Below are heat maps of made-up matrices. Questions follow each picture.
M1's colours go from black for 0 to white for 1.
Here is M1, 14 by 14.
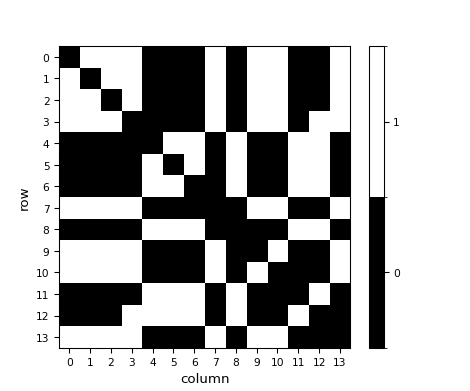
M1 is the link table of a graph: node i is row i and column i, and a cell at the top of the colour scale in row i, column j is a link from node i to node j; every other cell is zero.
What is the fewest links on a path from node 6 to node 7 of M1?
3
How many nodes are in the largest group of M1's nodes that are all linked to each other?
8
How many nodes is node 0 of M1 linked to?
7
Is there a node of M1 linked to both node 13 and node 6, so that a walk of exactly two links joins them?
no
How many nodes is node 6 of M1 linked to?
5
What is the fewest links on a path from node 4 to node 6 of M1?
1
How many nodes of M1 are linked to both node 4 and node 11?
4
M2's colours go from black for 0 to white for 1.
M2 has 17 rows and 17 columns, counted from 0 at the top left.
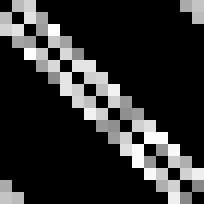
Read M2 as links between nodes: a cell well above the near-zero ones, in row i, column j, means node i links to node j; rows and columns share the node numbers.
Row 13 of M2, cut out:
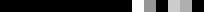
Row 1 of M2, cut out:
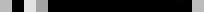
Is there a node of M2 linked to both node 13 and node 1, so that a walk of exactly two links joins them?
no
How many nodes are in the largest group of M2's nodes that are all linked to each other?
3
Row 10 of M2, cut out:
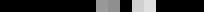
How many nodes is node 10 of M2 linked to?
4
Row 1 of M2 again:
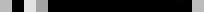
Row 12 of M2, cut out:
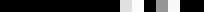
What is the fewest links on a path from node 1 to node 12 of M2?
3
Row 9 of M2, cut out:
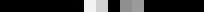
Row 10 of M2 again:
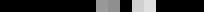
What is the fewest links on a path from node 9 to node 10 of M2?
1
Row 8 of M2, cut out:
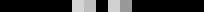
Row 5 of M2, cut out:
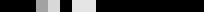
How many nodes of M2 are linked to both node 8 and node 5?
2
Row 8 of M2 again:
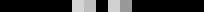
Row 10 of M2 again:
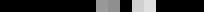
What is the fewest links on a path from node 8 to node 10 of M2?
1
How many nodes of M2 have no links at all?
0
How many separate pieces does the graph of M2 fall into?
1
